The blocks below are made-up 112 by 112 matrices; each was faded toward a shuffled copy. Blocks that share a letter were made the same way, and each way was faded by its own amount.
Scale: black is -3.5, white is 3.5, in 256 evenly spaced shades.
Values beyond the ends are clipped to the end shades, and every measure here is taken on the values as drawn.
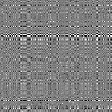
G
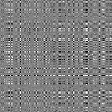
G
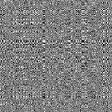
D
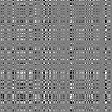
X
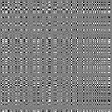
X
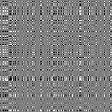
X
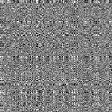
D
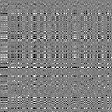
G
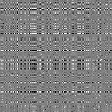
G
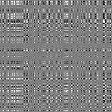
X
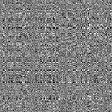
D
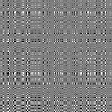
X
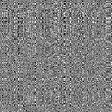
D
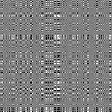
X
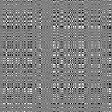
X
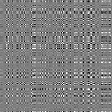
X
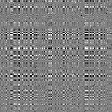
G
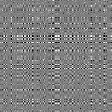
G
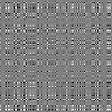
X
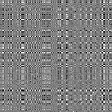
G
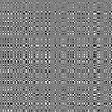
X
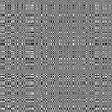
X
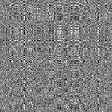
D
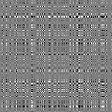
X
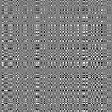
X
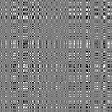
X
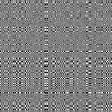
G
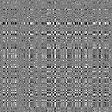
G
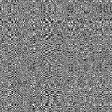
D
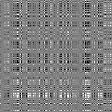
X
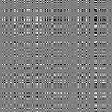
X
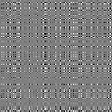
X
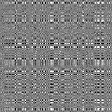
G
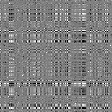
G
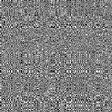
D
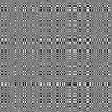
G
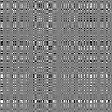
X
